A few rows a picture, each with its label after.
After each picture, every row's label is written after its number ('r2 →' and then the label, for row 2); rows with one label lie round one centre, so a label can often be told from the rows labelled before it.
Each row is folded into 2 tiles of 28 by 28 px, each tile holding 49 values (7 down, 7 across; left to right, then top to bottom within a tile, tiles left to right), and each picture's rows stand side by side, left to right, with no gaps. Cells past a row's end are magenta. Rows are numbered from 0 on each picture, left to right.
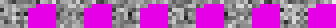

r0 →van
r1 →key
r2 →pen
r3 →pen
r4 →key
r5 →van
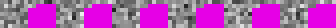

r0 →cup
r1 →pen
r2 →pen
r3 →cup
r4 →van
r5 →pen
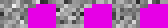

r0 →key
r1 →van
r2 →key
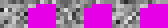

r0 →van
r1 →pen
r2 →van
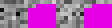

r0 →pen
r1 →van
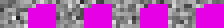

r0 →pen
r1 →key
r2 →cup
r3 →cup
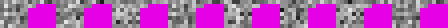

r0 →cup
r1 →key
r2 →van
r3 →cup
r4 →van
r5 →pen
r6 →van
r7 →cup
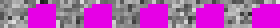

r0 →key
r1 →cup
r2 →cup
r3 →cup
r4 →van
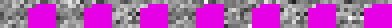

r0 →key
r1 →key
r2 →van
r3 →key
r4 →pen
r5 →van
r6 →van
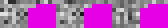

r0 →van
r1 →van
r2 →pen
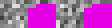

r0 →key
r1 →cup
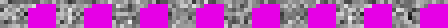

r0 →van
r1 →van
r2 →cup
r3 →key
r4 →cup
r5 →key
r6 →van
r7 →pen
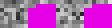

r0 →pen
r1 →van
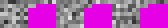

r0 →van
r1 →pen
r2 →cup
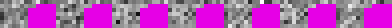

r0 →key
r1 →cup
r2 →van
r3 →van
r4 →key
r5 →van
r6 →key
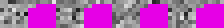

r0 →van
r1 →pen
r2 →key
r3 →pen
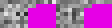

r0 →van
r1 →pen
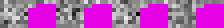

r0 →van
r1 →pen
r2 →van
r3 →cup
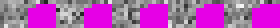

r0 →key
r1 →van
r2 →pen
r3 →cup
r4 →key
